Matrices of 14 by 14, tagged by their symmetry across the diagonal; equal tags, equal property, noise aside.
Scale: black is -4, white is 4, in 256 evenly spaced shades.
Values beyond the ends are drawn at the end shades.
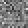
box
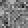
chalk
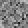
chalk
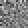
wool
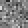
wool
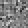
wool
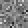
chalk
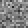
box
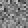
box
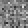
wool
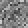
chalk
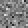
box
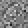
chalk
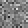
wool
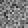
chalk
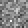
box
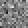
wool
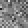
wool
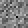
chalk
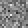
box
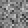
box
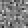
wool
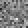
box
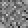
chalk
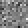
wool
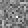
chalk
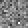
box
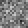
chalk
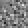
wool
